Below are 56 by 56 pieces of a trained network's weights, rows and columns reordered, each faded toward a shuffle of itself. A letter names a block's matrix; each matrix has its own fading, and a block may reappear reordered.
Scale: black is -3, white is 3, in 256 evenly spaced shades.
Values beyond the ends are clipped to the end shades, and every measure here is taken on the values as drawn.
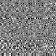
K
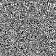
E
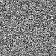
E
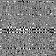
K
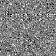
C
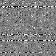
K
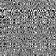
K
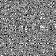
C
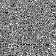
C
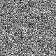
E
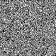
E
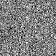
E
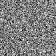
E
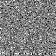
C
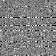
K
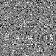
C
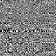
K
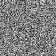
E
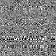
K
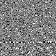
C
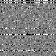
K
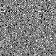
C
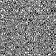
C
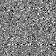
C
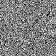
E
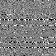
K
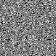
C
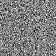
E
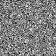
E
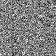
E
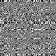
K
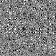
C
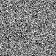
E
